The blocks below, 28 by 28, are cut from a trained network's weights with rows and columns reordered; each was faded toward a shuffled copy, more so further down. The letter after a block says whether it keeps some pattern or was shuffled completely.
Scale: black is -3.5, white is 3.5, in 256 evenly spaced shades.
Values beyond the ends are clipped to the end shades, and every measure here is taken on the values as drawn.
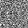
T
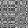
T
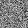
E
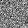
E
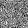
E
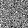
E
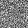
E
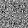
T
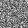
E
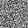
E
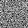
E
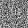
T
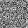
T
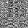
T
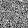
E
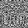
T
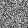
E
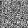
T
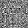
T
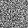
T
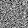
E
